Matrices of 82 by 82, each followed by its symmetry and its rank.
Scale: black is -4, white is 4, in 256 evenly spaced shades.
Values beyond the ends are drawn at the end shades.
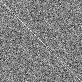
symmetric, full rank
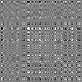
symmetric, rank three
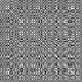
symmetric, rank three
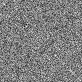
symmetric, full rank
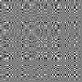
symmetric, rank three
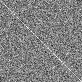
symmetric, full rank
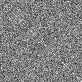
symmetric, full rank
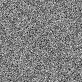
symmetric, full rank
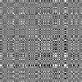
symmetric, rank three
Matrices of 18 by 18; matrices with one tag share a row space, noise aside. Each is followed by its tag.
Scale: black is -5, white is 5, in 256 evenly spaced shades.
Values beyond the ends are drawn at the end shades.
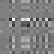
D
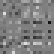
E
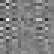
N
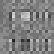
D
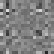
N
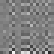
D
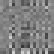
D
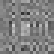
D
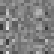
N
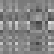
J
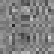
D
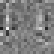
N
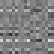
J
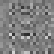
D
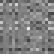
J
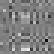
D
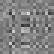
D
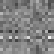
J
